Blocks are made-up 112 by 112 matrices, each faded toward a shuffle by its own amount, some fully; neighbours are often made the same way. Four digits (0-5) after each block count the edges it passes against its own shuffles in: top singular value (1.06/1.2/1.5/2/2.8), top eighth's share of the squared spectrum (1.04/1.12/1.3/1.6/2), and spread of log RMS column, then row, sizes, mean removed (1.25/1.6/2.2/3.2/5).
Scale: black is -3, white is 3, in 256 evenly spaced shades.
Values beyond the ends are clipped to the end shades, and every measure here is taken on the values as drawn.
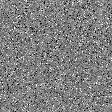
0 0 0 0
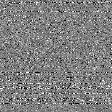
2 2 0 4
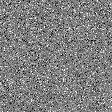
0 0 0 0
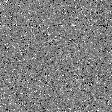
1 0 0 1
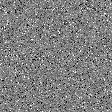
0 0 0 1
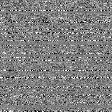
2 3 0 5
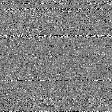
2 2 0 4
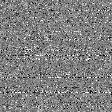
2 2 0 3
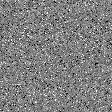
0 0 0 0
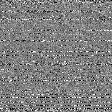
2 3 0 4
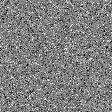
2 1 0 0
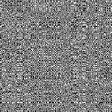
5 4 3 3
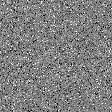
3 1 0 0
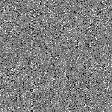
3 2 1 1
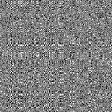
5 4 3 3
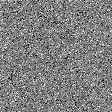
1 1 0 0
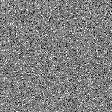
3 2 0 1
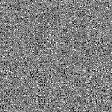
4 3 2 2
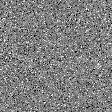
2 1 0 0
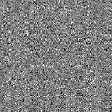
4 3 2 2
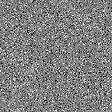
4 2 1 1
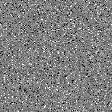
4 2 1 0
